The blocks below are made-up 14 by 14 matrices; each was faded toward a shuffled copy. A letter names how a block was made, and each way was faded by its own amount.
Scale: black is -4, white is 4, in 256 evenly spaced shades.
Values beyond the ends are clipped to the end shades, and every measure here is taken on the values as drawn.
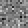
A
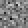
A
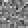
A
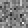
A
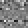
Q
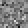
A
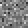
A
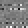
Q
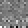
Q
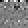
Q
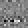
Q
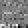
Q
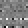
Q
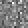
A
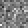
A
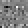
Q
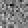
A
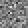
A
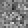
A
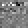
Q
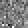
A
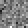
A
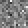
A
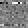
Q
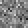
A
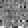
Q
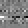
Q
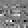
Q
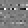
Q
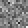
A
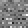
Q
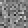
A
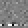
Q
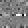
Q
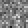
A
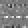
Q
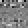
Q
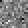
A
